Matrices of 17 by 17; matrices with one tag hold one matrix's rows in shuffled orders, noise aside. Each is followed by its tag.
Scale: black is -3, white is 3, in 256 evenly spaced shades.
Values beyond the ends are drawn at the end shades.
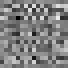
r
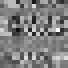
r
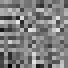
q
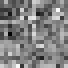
q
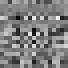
r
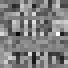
r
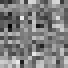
q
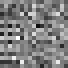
q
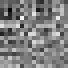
q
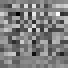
r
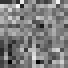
q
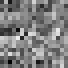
q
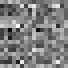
q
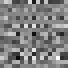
r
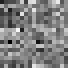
q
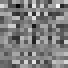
r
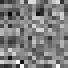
q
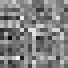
q
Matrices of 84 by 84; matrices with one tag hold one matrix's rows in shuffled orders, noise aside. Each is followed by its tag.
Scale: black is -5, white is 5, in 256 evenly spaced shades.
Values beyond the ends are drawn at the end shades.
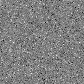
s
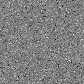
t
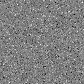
t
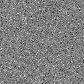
s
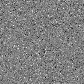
s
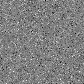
s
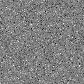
s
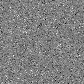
s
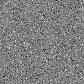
t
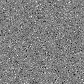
t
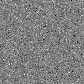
t
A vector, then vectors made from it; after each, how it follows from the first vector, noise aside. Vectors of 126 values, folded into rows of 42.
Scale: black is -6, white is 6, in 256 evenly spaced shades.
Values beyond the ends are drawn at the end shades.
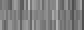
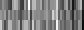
scaled up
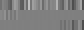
partly zeroed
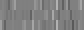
partly zeroed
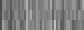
reversed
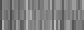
reversed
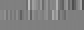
partly zeroed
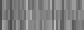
reversed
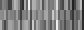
scaled up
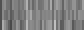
reversed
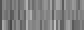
reversed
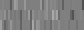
partly zeroed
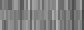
copied
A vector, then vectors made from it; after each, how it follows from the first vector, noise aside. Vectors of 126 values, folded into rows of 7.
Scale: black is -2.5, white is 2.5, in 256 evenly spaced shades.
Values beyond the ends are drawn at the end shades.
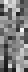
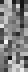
reversed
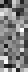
sign-scrambled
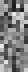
wrapped around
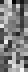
reversed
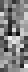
wrapped around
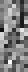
wrapped around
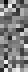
sign-scrambled
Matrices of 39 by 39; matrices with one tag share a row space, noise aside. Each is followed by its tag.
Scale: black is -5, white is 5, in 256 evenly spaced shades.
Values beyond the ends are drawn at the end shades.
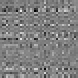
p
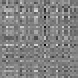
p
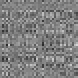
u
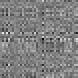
u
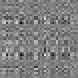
p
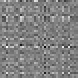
p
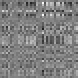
u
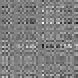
u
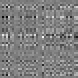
u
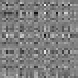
p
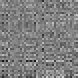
u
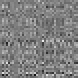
u
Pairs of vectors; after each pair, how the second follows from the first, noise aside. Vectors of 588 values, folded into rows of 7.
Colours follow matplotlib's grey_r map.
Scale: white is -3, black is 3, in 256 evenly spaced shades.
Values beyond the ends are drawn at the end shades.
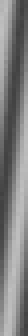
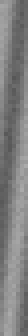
shrunk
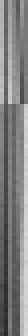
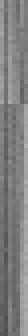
shrunk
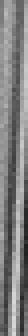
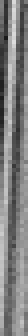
reversed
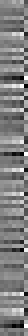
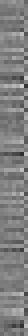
shrunk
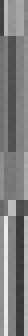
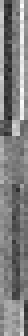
reversed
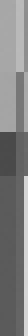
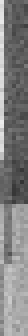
reversed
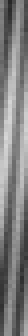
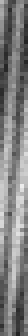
reversed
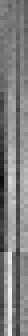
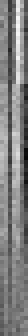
reversed
